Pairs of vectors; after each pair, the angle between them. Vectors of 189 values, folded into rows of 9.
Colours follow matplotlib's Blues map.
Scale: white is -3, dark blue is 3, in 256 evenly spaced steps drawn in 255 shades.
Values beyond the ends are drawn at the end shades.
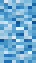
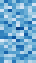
nearly opposite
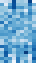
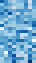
partly opposed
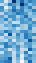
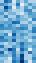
nearly opposite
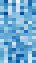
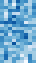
partly opposed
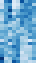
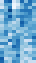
nearly parallel
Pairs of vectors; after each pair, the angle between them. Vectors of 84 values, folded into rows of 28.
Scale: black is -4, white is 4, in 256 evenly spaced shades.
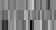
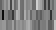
orthogonal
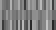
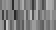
orthogonal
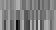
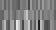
nearly opposite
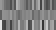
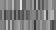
orthogonal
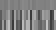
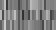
orthogonal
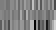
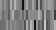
partly aligned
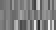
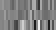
nearly opposite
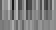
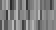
partly aligned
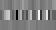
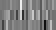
partly aligned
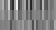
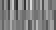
nearly opposite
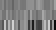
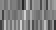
partly aligned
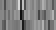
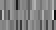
orthogonal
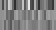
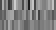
nearly opposite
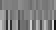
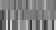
nearly opposite
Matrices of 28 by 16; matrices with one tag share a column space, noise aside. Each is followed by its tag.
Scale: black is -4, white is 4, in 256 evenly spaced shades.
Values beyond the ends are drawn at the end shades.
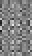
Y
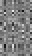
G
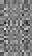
Y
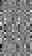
G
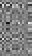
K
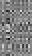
G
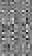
G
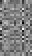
Y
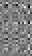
K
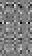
K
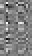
K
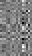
G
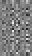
Y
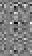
K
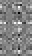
K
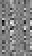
Y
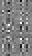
G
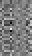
Y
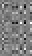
K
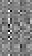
G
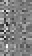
G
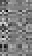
G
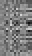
Y
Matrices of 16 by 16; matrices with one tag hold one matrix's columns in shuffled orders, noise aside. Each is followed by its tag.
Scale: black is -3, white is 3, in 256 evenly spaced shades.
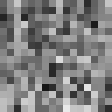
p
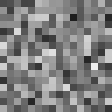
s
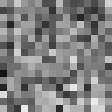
p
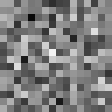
s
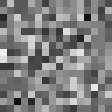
s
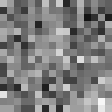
p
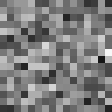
s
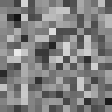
s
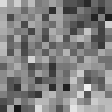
p
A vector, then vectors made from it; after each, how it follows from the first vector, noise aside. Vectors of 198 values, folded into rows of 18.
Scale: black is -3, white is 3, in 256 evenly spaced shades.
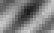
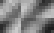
wrapped around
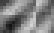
wrapped around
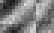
wrapped around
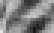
wrapped around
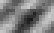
wrapped around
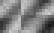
wrapped around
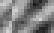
wrapped around
